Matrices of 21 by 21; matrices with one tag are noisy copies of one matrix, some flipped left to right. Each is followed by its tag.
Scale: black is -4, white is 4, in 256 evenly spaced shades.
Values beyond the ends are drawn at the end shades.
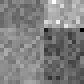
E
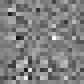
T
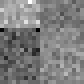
E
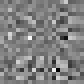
T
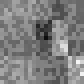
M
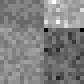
E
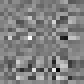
T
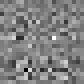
T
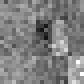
M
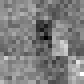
M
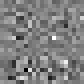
T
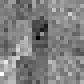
M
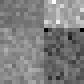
E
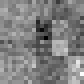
M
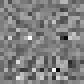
T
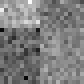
E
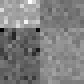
E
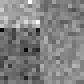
E
